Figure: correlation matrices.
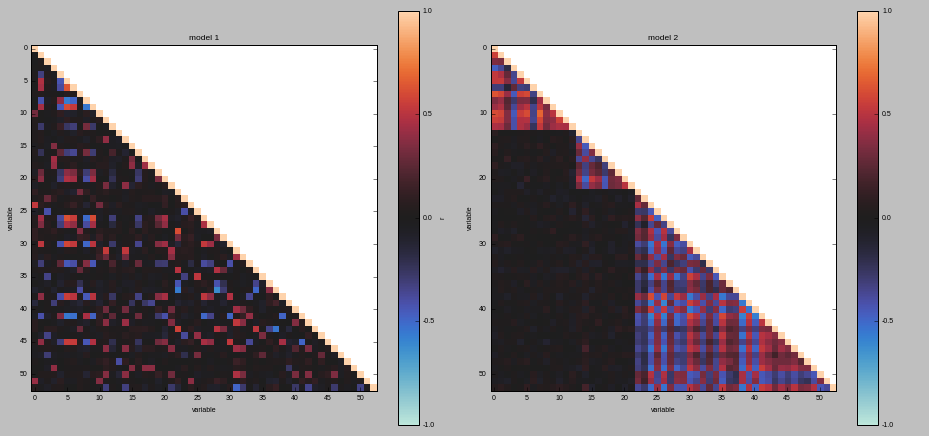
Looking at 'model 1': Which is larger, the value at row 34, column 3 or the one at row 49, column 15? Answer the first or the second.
the second
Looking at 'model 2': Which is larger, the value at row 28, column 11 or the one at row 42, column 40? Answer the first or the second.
the first
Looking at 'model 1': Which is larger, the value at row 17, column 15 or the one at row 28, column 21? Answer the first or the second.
the first
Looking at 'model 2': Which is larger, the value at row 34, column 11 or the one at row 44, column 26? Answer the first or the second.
the first
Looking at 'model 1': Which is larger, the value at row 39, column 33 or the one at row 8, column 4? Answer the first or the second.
the second
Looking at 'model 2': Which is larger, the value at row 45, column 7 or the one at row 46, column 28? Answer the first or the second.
the first
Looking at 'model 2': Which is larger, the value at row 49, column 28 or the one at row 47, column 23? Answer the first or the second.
the second
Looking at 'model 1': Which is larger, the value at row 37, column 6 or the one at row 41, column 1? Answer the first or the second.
the first
